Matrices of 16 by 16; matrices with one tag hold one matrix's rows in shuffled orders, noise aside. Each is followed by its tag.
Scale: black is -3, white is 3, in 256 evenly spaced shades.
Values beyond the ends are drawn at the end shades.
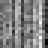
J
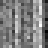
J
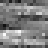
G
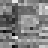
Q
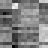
Q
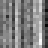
J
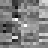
Q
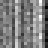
J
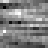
G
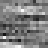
G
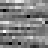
G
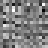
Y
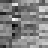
Q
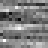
G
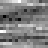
G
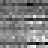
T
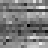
T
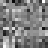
Y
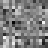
Y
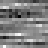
G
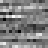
G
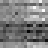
T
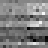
T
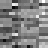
Q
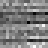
T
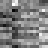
Q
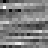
G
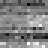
T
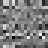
Y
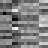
Q
